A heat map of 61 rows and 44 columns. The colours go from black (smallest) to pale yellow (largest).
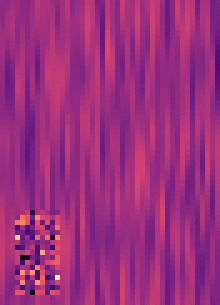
Histogram: heavy tails on both sides. Mirror symmetry: none. Roughest part: bottom left. Odd patch: rougher, in the bottom left. Grain: streaks running down.
